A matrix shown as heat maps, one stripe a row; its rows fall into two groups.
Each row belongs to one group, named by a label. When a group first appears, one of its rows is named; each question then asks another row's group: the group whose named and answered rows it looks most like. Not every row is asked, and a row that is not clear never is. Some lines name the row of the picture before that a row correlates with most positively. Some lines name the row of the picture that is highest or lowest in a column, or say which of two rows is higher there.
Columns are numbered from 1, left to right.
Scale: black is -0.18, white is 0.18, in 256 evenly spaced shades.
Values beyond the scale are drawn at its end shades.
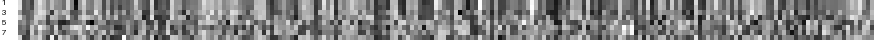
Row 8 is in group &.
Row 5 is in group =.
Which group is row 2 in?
&
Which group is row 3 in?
&
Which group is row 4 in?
&
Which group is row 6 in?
=
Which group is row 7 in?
=
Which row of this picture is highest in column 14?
6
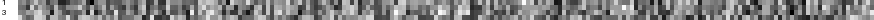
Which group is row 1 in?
=
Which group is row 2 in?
=
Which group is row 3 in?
=
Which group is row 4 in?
&
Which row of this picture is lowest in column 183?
3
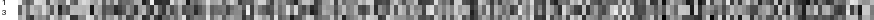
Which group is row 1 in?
&
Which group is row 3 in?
=
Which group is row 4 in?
&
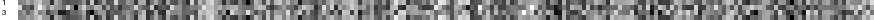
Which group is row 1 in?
=
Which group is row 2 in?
&
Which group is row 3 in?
=
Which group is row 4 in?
=
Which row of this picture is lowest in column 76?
2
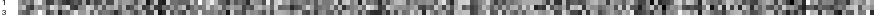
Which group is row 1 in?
=
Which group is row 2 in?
&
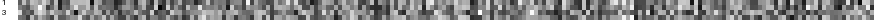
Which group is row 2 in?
=
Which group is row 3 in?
&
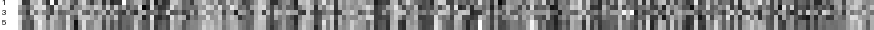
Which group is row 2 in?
&
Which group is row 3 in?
=
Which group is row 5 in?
&
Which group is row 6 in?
&
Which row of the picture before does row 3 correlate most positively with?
4
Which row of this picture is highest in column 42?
4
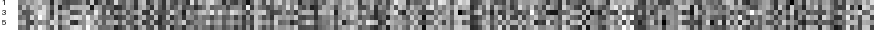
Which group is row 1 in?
=
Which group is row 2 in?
=
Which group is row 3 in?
&
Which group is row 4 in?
=
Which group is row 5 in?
&
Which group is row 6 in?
=
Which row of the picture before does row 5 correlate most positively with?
4
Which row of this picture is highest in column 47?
3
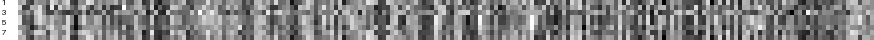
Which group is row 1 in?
&
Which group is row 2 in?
&
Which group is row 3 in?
=
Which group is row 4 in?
&
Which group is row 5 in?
&
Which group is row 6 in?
&
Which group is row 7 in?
&
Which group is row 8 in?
&
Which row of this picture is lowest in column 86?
3
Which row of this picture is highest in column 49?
3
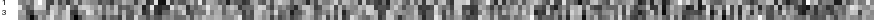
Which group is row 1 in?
=
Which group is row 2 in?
&
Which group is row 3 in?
&
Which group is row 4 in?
&
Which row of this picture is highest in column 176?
3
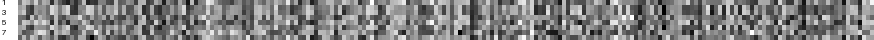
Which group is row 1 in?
=
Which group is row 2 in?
&
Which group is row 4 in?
=
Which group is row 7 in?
&
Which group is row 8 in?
=
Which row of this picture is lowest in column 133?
7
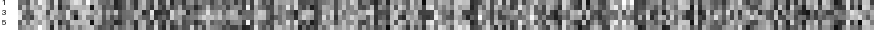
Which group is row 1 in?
=
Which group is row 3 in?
&
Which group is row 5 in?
=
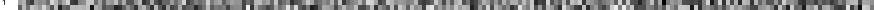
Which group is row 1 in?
&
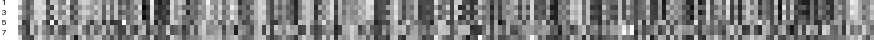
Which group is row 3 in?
&
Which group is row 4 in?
&
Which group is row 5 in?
&
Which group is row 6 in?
=
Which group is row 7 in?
=
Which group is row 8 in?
&
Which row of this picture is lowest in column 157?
5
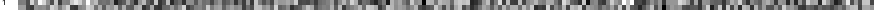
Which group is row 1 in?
=
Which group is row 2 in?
&
